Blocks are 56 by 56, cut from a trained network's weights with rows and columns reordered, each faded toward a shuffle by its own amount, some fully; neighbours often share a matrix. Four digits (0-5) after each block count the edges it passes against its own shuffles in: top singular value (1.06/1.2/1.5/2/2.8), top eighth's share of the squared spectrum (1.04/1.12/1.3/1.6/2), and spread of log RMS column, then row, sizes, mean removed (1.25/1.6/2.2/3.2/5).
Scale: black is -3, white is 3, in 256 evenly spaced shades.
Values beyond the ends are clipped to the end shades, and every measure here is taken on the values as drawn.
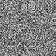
4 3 1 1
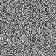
3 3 1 0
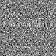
4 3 2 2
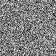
1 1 0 0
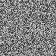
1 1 0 0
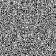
3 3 0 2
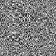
4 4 2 2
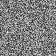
1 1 0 0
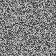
0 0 0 0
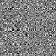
4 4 2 2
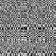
5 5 2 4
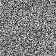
0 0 0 0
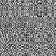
4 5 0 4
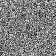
1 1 0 0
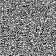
2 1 0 1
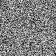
0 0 0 0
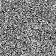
0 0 0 0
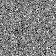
0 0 1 0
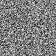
1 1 0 0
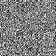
3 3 1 1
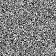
2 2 0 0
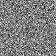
2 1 0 0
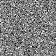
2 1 0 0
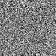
3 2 0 0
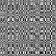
5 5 4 4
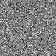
1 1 0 0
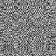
4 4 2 3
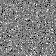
0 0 0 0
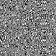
3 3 2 1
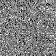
3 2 0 1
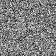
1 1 0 0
